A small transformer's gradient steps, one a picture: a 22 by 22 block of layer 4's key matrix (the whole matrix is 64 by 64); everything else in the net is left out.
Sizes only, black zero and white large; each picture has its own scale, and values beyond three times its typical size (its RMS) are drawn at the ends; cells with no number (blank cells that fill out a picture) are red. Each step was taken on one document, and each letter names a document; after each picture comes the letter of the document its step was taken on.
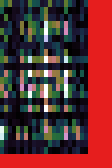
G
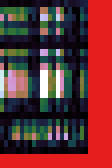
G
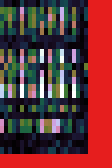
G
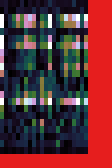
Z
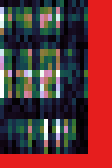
G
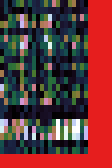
Z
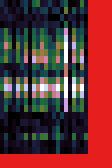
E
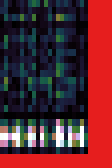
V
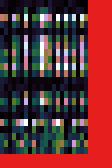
Z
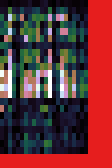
G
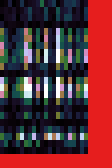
E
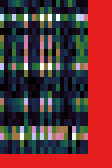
Z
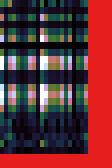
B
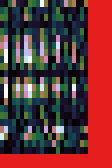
E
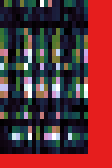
E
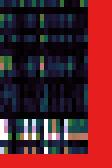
B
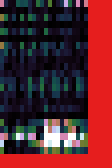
V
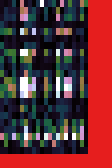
V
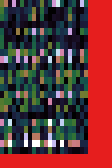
G
